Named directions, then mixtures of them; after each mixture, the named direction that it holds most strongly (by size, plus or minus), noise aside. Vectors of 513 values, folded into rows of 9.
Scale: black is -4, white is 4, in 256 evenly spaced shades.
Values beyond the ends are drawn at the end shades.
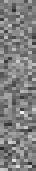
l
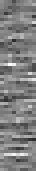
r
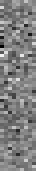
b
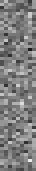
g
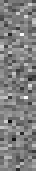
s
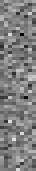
s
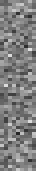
g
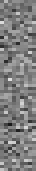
l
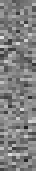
b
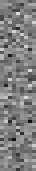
s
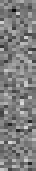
l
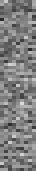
g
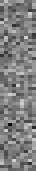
g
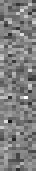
s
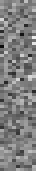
b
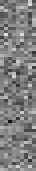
g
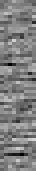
r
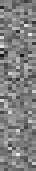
b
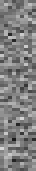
s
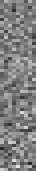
l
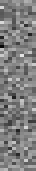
b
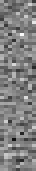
s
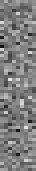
b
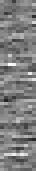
r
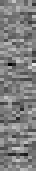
r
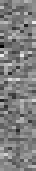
b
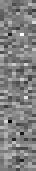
s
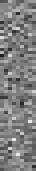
b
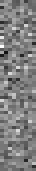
b
